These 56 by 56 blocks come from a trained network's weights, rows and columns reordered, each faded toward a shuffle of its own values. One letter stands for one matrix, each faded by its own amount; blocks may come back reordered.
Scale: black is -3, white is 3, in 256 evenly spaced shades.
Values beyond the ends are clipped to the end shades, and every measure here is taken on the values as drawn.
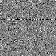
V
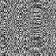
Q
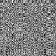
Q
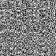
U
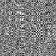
Q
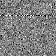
V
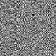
U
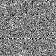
V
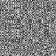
U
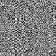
U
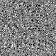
V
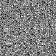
V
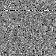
V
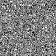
V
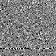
V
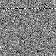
V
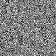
V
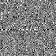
V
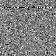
V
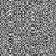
Q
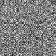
U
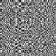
Q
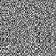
U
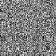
U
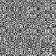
Q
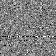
V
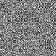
U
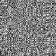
U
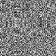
U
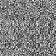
U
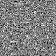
V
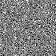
V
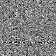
V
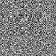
U
